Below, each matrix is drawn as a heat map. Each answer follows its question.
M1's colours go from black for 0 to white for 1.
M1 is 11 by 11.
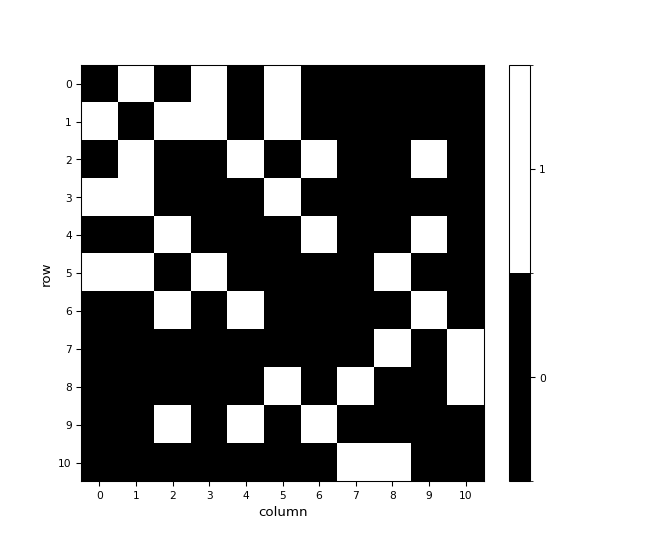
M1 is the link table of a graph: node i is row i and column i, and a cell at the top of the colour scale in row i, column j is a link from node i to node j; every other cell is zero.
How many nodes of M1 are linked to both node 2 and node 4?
2
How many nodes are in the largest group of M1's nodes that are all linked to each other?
4
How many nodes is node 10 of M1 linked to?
2
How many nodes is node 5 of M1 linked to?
4
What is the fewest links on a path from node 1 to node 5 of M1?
1
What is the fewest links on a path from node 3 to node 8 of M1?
2
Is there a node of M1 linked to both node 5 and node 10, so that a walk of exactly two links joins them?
yes
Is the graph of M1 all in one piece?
yes
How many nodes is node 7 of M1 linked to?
2
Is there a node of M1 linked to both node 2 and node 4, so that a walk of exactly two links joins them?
yes
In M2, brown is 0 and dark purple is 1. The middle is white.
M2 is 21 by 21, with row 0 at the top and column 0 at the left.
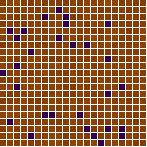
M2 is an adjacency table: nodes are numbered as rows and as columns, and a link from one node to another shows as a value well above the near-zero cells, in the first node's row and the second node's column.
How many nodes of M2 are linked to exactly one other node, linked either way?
4
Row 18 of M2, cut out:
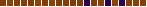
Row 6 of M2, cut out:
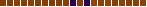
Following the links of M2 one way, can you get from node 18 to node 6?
yes
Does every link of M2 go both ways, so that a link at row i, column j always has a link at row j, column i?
no
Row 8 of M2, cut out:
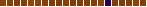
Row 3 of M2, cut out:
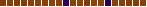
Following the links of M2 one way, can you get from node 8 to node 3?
no
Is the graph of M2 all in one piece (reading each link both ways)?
no
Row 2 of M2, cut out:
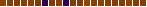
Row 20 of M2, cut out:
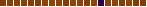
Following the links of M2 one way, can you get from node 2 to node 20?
no
